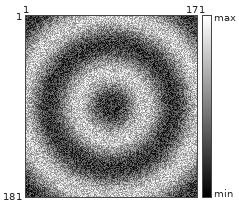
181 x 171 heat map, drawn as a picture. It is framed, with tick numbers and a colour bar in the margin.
Slope: none. Average level on the scale: 50%. Rings: centred on the centre.
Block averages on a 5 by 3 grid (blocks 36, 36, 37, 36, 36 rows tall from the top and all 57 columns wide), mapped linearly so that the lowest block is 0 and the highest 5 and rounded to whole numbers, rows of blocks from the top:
4 0 4 | 0 5 0 | 1 0 1 | 0 5 0 | 4 0 4
